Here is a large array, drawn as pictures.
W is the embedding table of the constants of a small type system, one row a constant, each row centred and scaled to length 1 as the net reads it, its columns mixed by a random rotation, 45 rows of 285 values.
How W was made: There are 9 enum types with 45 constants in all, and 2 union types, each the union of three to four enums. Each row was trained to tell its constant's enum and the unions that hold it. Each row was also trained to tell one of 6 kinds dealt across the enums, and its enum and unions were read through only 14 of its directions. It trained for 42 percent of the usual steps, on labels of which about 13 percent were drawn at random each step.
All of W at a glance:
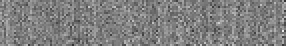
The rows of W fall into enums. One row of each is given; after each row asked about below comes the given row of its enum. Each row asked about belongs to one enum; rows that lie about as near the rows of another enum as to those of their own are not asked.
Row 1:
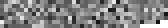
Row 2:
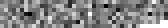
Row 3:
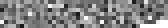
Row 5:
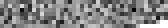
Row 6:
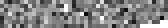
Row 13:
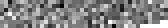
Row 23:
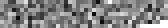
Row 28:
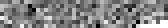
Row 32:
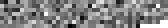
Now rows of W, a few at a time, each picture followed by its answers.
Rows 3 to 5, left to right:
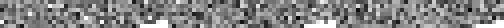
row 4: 1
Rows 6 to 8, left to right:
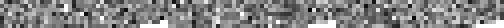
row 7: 13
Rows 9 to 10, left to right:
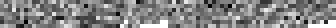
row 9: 13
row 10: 28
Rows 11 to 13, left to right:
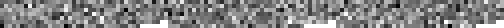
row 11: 6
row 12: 1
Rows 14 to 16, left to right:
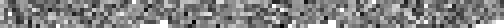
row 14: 23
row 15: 13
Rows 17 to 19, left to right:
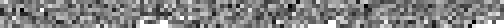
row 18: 13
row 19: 28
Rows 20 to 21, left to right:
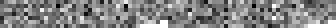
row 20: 1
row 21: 1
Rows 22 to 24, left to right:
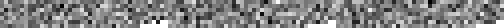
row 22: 28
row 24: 23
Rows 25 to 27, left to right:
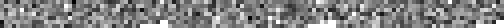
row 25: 6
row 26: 13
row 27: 2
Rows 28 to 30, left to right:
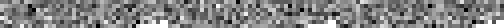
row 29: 5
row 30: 28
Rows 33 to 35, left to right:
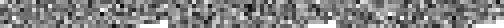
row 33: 5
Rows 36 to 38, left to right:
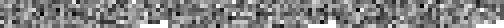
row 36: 23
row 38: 1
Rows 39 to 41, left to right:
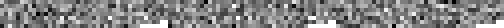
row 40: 28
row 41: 5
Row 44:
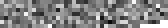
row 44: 23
